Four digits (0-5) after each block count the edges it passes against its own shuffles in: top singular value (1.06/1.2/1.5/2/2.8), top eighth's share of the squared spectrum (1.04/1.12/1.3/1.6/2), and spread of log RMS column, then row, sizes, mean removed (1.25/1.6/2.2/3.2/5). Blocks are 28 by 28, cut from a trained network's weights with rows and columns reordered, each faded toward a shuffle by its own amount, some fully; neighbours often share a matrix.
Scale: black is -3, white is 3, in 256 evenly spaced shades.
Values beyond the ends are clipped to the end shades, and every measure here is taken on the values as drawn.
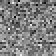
1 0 0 0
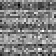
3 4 1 1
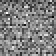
2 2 0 0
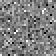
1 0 0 0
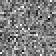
0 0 0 0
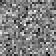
0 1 0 0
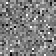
0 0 0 0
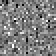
0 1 0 0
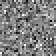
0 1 0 0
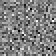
2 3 0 0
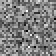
1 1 1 0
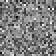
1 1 0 0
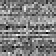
3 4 0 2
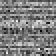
3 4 0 1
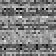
4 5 1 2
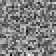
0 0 0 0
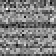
3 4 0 1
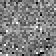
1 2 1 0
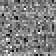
1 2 1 0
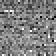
1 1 0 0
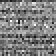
3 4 0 1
